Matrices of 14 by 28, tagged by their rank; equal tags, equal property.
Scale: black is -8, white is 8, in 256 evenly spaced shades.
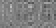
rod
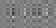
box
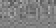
rod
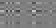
box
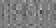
rod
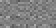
rod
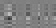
box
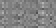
rod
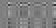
box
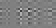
box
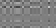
box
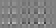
box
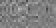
rod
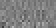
rod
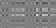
box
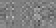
rod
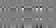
box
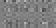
rod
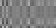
box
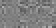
rod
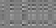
box
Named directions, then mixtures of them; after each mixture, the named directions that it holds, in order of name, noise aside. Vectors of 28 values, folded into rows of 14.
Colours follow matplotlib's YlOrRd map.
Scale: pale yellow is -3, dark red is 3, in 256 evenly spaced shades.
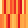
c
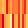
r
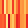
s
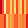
c, s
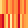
c, r, s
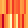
r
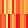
s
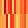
s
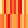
c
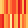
c, r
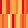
c, r, s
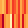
r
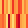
c, s
